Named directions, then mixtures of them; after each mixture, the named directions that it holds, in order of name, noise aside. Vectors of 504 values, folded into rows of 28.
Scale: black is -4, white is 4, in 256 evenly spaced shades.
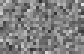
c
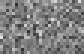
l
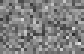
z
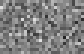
c, l, z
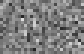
c, z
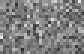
l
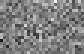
l, z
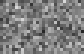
l, z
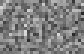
c, l, z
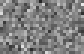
c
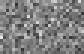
l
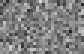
c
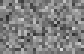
z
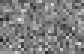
c, z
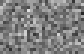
c, l, z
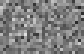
c, l, z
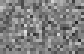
c, l, z
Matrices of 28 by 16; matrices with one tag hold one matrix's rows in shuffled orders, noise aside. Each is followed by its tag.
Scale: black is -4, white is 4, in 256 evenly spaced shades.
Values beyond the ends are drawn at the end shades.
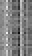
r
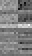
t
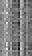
r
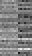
t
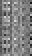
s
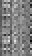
s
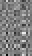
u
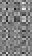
u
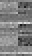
t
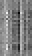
r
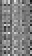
s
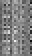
s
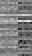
t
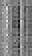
r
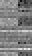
t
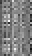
s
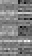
t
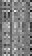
s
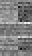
t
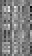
s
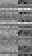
t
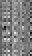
s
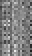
s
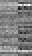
t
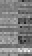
t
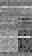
t
